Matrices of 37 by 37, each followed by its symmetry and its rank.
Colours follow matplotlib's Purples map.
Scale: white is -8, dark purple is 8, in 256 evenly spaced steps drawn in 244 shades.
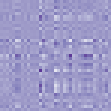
antisymmetric, rank two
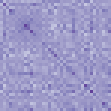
symmetric, rank five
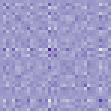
symmetric, rank three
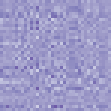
neither, rank five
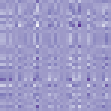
neither, rank two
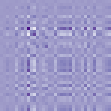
symmetric, rank two
